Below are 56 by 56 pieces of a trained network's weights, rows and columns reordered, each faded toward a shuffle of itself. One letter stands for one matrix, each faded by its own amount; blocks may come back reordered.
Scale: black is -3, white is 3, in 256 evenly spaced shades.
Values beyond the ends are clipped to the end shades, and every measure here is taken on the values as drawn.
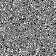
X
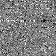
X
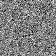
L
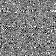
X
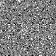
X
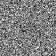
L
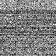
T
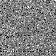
X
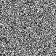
L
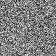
L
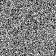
L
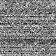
T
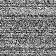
T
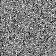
L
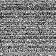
T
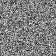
L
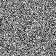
L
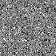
X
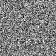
L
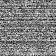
T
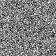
L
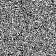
L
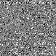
X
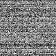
T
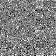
X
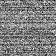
T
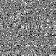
X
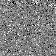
X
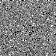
X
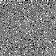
X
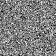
L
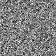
L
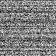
T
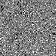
X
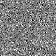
X
